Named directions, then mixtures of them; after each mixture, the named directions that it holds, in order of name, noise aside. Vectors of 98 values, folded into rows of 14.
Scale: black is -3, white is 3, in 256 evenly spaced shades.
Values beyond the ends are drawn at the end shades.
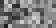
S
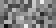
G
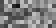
S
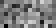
G, S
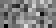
G, S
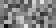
G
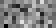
G, S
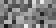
G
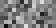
G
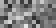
G, S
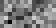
G, S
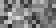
G, S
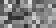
G, S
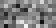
G, S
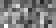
G, S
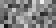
G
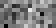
G, S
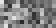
S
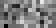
G, S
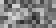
S
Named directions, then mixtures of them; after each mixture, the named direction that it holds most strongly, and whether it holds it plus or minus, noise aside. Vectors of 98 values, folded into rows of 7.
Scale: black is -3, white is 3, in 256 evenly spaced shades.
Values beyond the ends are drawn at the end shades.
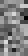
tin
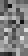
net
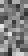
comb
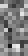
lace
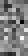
net, plus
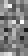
net, minus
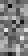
net, plus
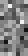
net, minus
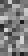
comb, minus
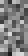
comb, plus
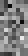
net, plus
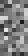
comb, minus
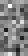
net, minus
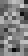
tin, plus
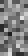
comb, minus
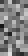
comb, minus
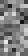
tin, plus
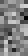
tin, plus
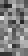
net, plus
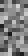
comb, minus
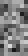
tin, plus
